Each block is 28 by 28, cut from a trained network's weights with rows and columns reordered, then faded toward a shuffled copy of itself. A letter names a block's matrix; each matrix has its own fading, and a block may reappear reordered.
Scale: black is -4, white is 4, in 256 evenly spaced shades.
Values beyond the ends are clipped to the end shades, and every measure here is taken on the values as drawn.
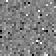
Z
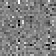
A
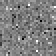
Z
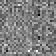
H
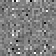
A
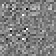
H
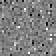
Z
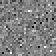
Z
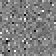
A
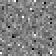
Z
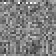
H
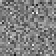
H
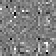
A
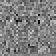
H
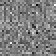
H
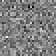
H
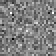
H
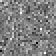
Z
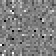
A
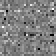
A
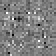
A
